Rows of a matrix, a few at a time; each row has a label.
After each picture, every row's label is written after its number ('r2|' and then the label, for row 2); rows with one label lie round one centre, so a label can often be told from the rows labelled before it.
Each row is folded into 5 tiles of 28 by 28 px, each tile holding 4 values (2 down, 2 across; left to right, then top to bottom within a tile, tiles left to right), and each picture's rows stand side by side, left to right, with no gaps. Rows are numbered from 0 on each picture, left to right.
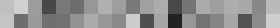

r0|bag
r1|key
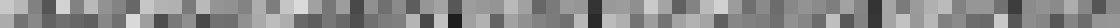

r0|bag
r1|bag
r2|bag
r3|key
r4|key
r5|bag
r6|key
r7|key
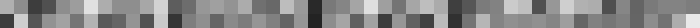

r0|key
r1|key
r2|key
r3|key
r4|bag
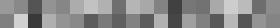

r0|key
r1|key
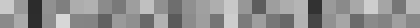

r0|key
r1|key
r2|key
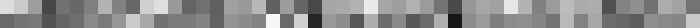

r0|bag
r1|bag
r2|key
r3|key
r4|bag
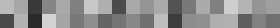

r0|key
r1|key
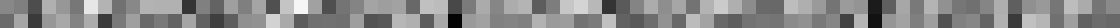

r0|key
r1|bag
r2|bag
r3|key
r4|bag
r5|bag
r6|key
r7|key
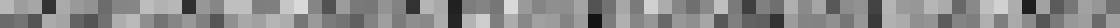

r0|bag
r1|bag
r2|bag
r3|key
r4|key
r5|bag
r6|key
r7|bag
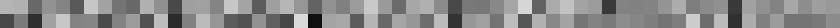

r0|key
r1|key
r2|key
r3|key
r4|bag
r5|key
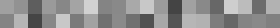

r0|key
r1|key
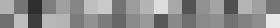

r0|key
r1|bag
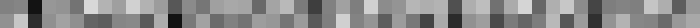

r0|key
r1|key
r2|key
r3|key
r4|key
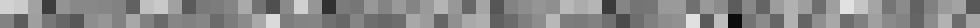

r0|bag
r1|bag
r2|bag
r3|bag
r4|bag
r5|key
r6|bag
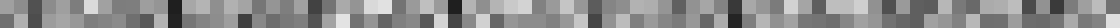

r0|key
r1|key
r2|key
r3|key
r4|key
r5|key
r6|bag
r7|bag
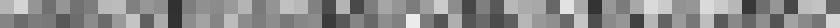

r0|bag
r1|key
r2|bag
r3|bag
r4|key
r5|bag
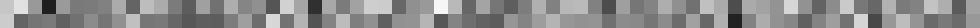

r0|bag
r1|bag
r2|key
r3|bag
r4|bag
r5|key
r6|key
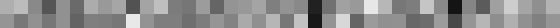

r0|bag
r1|bag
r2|key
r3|key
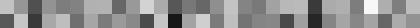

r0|key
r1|key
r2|key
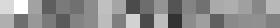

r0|bag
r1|key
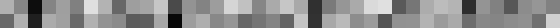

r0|key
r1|key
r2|key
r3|bag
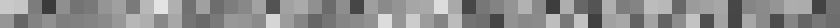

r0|bag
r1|bag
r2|bag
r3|bag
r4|key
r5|key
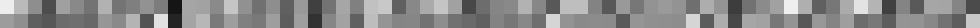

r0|bag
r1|key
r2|key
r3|bag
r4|bag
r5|key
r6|bag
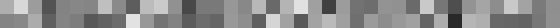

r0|bag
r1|bag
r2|bag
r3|key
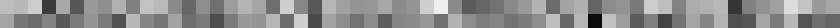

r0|bag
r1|bag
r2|key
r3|bag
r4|key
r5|key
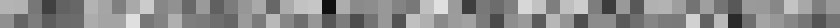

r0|bag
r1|bag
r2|bag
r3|bag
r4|bag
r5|key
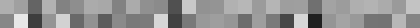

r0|key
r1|key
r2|key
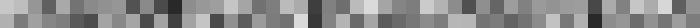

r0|bag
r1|key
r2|key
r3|bag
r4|key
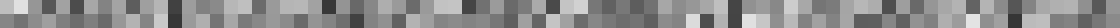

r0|bag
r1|key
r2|bag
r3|bag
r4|bag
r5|key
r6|bag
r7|key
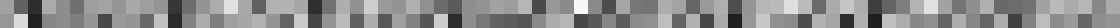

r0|key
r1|key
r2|key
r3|key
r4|bag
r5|key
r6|key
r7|key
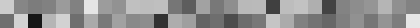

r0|key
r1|bag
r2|bag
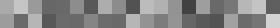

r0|bag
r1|bag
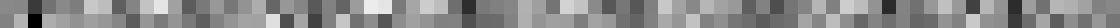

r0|key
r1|bag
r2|key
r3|bag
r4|bag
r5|bag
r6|bag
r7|key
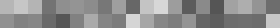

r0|bag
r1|bag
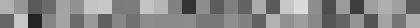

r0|key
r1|bag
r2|bag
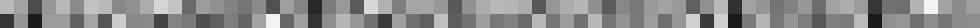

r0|key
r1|bag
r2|key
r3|key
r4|bag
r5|key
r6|key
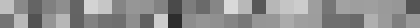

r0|key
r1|key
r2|bag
